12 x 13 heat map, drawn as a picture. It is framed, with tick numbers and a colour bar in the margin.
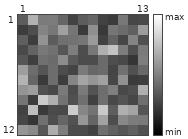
Ninth with the lowest average: middle right. Average level on the scale: 40%. Mirror symmetry: none. Seam: none. Roughest part: bottom left. Odd rows or columns: none.
